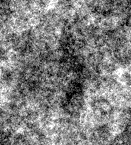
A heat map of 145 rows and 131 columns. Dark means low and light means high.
Grain: blotchy. Odd rows or columns: none. Mirror symmetry: none. Ninth with the lowest average: centre. Slope: none.
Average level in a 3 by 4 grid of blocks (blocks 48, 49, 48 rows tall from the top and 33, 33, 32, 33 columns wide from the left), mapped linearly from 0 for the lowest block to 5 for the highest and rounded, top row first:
4532
3105
3544
